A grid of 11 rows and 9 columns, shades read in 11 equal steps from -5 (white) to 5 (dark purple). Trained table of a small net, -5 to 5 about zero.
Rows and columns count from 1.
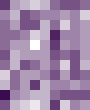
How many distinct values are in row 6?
4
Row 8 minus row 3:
-4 2 -3 -3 2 1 2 2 2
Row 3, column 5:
-2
